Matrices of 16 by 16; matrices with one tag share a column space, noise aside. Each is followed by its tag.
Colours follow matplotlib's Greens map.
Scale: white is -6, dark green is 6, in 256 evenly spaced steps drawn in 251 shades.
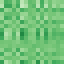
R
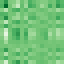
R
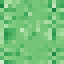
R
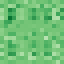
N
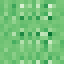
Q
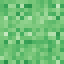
Q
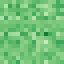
Q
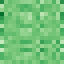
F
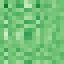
R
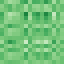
F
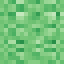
F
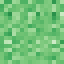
F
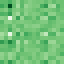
Q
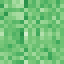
R
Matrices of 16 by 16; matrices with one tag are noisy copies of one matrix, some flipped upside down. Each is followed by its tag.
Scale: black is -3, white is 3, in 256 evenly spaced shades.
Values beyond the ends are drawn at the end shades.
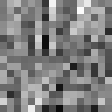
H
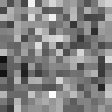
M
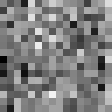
M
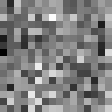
M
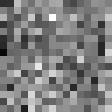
M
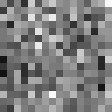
M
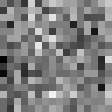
M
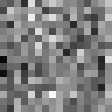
M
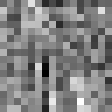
H
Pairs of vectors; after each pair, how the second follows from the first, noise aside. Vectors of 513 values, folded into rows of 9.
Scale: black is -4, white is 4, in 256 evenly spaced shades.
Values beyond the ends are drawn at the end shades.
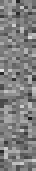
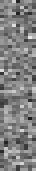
copied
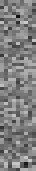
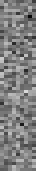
shuffled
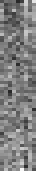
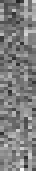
copied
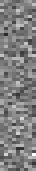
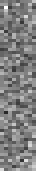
shuffled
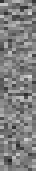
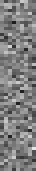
shuffled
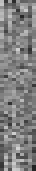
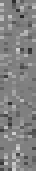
partly zeroed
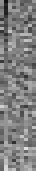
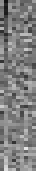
copied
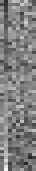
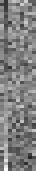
copied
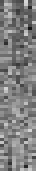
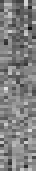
copied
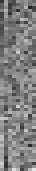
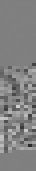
partly zeroed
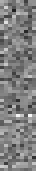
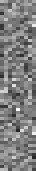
shuffled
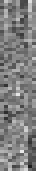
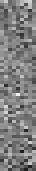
sign-scrambled
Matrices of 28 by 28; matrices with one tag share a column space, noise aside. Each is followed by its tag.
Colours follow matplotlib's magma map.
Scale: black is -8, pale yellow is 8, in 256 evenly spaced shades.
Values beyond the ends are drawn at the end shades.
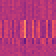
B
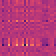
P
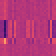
B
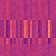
B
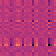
P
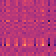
P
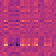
P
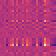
P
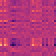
P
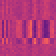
B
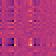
P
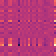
P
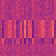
B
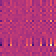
P
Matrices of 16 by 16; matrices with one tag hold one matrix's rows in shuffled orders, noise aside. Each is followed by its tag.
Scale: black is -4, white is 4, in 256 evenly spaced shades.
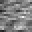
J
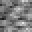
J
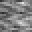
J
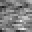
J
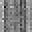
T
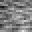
J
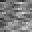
J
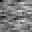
J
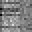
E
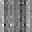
T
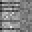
E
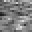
J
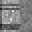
E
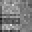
E
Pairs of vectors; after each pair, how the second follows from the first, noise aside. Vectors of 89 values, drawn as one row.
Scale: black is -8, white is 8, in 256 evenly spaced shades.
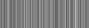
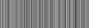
negated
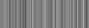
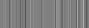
partly zeroed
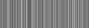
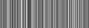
scaled up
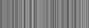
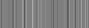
partly zeroed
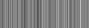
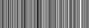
scaled up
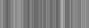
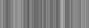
copied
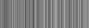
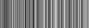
scaled up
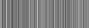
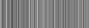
copied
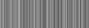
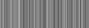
copied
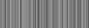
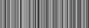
scaled up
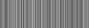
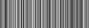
scaled up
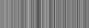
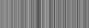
copied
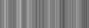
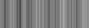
negated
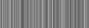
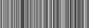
scaled up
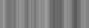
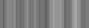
negated
